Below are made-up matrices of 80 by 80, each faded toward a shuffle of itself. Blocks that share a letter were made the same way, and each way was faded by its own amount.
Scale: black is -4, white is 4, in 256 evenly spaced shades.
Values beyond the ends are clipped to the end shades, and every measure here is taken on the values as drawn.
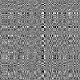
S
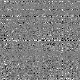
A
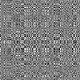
S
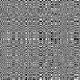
S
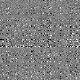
A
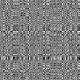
S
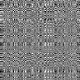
S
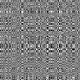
S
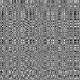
S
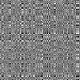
S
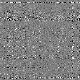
A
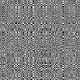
S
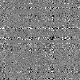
A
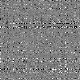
A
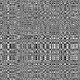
S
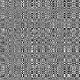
S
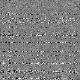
A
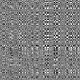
S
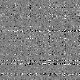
A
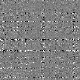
A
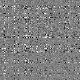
A
